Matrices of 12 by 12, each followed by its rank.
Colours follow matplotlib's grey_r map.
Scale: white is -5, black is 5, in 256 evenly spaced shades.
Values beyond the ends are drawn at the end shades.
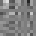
two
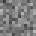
full rank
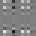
one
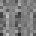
two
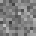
full rank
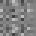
two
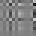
one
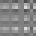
one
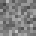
full rank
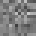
two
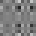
one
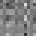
two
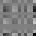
one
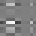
one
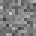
full rank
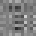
two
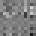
two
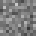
full rank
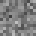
full rank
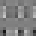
one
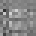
two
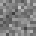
full rank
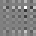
one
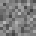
full rank
